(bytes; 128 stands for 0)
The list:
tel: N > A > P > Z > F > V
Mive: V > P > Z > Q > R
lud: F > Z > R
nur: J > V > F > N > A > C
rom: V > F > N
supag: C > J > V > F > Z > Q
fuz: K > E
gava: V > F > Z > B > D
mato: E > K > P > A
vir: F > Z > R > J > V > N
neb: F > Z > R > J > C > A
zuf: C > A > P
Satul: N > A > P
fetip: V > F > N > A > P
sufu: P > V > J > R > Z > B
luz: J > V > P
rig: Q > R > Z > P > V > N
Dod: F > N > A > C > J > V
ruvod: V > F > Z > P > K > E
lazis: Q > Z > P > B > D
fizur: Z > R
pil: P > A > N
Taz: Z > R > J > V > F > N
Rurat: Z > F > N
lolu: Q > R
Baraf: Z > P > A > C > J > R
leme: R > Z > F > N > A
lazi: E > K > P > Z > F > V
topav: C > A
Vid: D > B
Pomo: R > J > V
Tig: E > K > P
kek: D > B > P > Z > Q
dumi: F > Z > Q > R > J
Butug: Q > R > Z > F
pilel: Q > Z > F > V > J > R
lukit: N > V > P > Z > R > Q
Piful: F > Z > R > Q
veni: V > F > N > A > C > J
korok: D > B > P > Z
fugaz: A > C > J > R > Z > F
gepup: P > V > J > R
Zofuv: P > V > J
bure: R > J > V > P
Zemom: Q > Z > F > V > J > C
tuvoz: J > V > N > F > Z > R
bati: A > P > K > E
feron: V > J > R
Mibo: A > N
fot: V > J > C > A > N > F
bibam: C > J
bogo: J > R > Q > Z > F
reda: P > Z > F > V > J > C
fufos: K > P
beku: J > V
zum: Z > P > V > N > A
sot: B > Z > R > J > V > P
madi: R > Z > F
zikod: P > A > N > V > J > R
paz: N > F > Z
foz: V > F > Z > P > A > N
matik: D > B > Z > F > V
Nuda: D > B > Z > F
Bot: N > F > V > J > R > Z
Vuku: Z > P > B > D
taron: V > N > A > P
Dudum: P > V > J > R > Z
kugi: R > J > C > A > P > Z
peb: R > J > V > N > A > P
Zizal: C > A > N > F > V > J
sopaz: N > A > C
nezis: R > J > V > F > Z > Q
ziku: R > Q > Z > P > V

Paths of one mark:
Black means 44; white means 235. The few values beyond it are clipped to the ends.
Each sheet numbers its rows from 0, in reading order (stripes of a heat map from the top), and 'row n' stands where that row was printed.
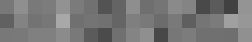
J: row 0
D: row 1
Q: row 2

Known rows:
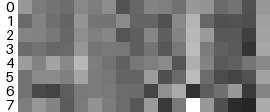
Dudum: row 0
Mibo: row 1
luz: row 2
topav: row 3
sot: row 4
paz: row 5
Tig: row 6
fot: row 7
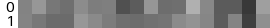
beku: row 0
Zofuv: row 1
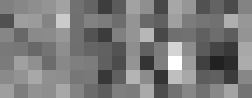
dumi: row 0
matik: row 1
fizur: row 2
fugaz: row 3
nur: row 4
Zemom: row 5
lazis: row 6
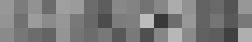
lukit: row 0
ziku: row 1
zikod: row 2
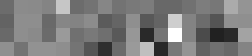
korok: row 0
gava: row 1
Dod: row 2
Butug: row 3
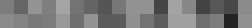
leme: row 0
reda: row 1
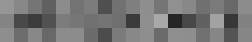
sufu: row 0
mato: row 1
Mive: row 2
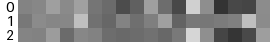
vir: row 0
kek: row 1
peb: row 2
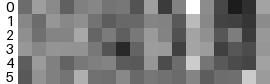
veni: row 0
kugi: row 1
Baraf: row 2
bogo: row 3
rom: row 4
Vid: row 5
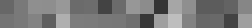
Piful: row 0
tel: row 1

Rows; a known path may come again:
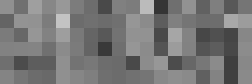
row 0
ziku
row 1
Nuda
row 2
leme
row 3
Pomo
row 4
fufos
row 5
Zofuv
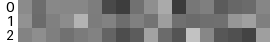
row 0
lolu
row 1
Vuku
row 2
feron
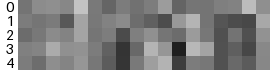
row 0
kek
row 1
Satul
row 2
Rurat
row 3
pilel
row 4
madi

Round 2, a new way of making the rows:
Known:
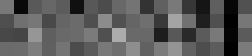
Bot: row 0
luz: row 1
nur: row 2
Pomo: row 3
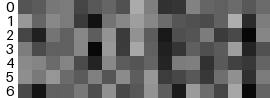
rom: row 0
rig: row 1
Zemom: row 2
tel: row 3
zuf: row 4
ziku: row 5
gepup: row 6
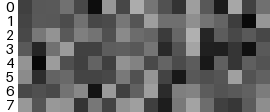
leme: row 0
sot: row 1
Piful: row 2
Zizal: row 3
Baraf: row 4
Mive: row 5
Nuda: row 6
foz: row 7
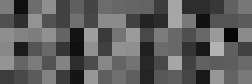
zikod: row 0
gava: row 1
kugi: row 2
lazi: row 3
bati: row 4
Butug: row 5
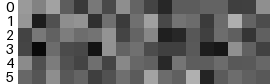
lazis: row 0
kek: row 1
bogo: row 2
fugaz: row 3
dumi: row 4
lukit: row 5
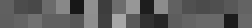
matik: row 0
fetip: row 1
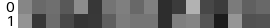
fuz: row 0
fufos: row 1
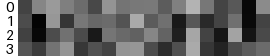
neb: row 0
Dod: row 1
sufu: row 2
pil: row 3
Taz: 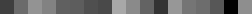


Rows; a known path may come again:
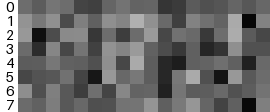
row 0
lolu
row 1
zum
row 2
kek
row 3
sopaz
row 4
fetip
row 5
madi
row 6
dumi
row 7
Pomo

